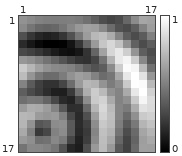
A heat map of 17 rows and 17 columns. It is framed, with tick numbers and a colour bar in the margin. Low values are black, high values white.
No single row or column stands out from its neighbours. The middle right is the ninth with the highest average. The top left is the ninth with the lowest average. Overall the values sit about 50% of the way up the scale. Concentric rings centre on the bottom left.
